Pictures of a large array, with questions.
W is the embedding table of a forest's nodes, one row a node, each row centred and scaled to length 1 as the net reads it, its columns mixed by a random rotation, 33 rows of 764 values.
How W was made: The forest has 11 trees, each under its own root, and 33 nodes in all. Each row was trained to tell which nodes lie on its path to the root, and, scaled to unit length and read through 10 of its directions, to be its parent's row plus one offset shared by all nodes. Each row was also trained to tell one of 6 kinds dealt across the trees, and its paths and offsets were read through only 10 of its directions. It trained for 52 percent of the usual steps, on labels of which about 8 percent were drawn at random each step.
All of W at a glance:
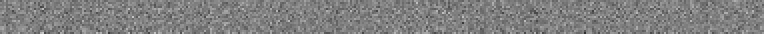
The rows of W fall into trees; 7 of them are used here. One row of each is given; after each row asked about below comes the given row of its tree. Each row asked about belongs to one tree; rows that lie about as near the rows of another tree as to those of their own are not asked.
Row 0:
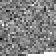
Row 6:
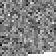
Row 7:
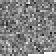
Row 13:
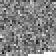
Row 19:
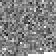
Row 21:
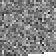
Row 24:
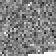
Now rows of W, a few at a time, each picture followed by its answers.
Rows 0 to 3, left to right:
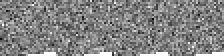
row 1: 7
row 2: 21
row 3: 19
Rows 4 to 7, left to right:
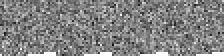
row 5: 21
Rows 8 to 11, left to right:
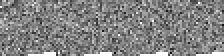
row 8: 0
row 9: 21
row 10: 13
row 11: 24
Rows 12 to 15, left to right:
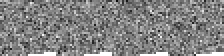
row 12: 24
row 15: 7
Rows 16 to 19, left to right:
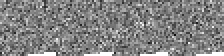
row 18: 13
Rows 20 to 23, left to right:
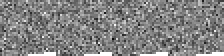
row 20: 21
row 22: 0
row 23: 13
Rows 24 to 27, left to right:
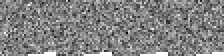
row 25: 19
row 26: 7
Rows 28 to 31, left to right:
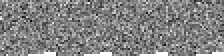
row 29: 6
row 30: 0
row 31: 24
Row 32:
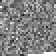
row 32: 0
